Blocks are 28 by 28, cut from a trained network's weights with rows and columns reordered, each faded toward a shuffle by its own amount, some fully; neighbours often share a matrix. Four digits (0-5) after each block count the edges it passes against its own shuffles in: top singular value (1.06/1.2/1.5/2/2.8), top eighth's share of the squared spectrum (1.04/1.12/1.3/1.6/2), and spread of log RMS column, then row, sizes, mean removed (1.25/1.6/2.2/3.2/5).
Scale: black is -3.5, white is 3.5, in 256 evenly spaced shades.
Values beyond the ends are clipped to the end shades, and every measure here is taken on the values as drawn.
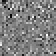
2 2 0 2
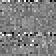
3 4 0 2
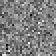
0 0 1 0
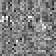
2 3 0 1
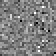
1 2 0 0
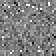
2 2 0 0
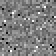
0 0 0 0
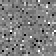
0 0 0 0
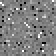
1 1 0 0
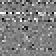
3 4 0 2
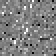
0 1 0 0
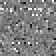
2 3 0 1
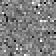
1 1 0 0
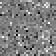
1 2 0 1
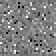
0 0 0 1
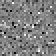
0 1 0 1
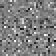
1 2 0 1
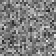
1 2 1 0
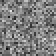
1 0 0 0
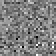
2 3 0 1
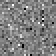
2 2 1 0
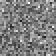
0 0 0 0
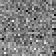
2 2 0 0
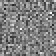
2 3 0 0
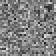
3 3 1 0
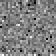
2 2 0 1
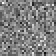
2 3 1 0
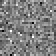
0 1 0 0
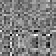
3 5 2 2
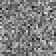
0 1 0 0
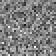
0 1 0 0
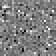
2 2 0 1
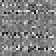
3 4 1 3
